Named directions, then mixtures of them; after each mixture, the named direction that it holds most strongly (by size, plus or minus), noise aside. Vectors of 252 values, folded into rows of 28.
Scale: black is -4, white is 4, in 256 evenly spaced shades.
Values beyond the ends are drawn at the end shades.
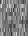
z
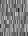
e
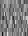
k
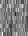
z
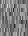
z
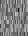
e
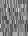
e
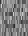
z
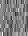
e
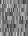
z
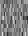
k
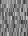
k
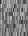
z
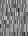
e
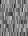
e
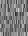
e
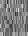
e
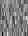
k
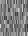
e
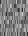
e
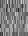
e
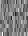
e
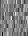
k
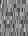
e
